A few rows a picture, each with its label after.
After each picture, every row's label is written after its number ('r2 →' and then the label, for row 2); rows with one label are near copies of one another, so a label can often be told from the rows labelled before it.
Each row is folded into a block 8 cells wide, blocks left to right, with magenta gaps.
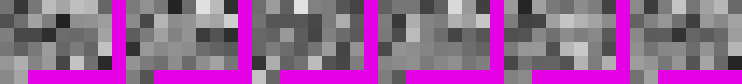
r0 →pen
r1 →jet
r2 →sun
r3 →jet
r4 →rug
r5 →pen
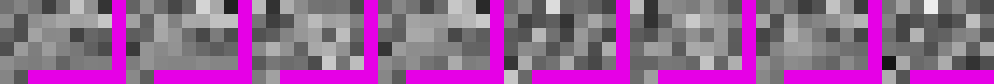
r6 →jet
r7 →jet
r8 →rug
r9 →jet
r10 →sun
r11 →rug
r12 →jet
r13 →sun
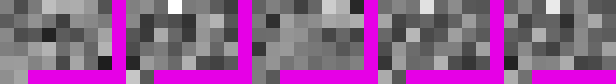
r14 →pen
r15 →sun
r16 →jet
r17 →sun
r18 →sun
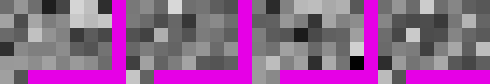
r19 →jet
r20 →sun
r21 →pen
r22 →sun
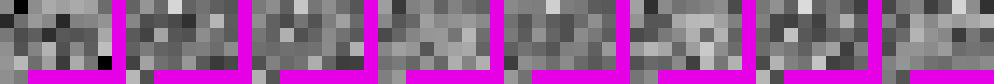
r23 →pen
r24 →sun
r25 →sun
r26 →rug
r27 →sun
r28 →rug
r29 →sun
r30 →jet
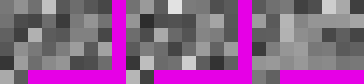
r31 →sun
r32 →sun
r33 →jet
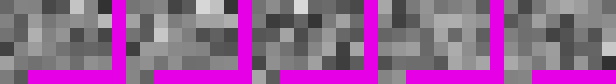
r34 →jet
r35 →jet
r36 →sun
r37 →rug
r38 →pen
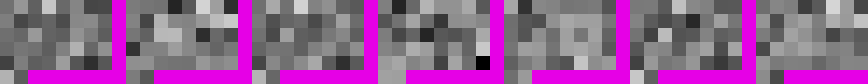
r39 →sun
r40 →jet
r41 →sun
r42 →pen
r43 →rug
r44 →sun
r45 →jet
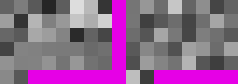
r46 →jet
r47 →sun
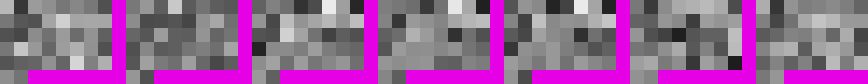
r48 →rug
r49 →sun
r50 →jet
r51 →jet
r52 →jet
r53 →pen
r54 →rug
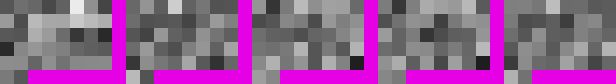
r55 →jet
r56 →sun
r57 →pen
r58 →pen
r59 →sun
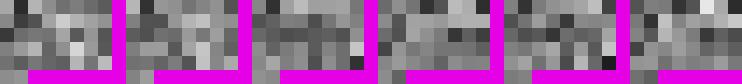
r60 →rug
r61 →rug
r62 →pen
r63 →jet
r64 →pen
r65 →jet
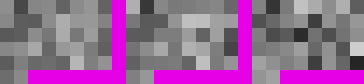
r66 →rug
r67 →rug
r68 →pen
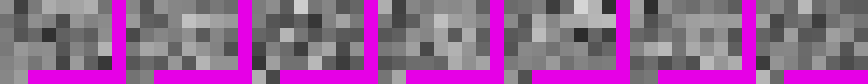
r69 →pen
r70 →rug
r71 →sun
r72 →rug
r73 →jet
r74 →rug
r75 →sun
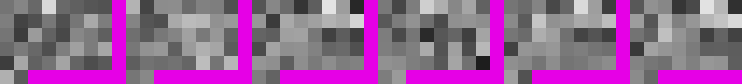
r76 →sun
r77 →rug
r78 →jet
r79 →pen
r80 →jet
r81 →jet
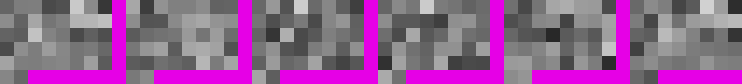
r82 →jet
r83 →rug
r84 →sun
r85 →sun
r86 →pen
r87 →jet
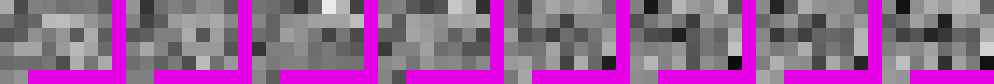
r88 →rug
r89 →rug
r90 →jet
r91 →jet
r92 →pen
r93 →pen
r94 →pen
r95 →pen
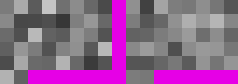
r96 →sun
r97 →rug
